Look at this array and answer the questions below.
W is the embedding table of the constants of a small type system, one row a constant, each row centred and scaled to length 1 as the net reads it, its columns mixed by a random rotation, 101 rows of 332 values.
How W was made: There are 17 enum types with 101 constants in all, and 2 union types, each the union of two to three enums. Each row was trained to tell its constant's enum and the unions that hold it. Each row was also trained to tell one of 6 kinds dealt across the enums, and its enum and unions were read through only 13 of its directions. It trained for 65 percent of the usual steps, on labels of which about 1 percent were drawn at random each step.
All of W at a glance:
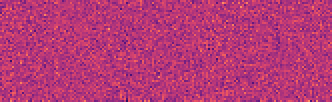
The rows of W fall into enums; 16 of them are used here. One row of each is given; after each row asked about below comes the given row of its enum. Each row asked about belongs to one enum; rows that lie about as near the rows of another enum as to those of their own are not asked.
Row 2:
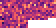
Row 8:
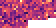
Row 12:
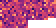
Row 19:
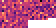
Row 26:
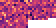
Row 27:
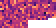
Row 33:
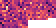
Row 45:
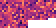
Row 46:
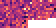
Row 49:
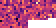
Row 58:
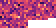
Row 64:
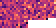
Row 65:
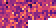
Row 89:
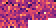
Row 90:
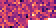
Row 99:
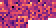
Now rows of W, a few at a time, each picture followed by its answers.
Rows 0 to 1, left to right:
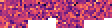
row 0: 49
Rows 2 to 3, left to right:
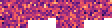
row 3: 64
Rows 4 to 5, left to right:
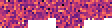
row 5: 49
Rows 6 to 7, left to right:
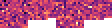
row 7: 33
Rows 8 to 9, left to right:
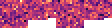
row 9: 2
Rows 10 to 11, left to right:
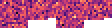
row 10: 27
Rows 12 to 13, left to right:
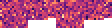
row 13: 46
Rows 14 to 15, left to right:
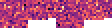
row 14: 49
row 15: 33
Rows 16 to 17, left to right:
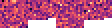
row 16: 2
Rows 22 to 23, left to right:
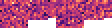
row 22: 26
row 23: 8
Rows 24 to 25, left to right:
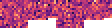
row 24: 64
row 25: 27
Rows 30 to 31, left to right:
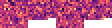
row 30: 89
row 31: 89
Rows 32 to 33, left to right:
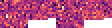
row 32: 46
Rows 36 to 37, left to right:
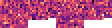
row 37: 8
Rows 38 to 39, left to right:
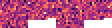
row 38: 12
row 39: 19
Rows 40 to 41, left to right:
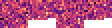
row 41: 46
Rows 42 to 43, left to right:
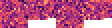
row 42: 12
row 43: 89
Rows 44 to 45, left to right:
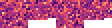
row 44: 8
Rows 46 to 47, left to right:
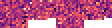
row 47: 33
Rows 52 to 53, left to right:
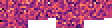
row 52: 26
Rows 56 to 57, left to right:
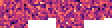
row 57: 12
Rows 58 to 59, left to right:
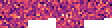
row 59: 65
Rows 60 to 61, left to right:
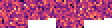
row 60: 12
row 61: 64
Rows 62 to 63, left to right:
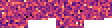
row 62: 27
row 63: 33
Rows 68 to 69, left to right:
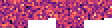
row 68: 49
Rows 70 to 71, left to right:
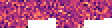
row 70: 64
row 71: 90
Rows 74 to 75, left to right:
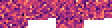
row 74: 19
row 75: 8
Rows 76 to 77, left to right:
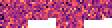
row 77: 89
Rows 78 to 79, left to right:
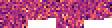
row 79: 46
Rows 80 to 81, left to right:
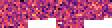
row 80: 90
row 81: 33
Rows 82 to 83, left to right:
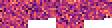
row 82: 26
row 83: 49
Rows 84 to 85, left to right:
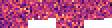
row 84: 27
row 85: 65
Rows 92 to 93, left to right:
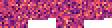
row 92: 99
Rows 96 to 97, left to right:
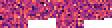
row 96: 58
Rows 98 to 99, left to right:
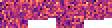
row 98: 26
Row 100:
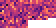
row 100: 26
